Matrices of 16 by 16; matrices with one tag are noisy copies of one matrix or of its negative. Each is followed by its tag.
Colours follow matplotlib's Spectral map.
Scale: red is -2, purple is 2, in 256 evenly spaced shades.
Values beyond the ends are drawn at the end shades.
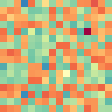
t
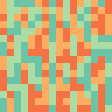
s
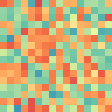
t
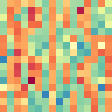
s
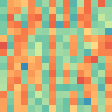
s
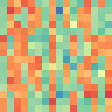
s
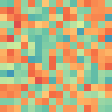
t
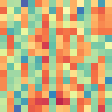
s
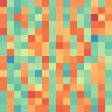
s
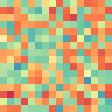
t
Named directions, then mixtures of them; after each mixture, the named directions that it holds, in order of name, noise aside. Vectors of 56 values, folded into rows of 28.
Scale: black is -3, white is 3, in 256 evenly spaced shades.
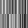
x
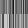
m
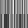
m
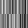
x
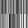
m, x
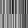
m, x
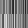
m, x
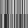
m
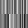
m, x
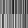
m, x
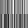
m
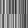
m, x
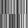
x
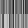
m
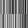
m, x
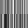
m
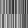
m, x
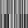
m, x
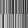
m, x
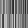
m, x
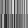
m, x
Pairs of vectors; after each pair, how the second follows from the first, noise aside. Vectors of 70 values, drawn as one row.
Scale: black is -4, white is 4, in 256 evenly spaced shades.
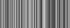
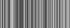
wrapped around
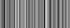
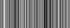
sign-scrambled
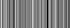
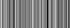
copied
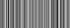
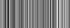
sign-scrambled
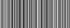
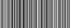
copied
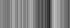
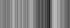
copied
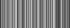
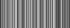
copied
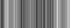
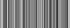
sign-scrambled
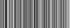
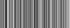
copied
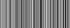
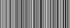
copied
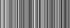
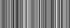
wrapped around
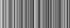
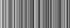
copied
